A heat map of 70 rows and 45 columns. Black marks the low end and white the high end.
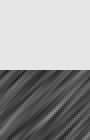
The table splits into 2 rows of 1 panel. Panel 1,1: very high, flat. Panel 2,1: low, slanting up to the right.
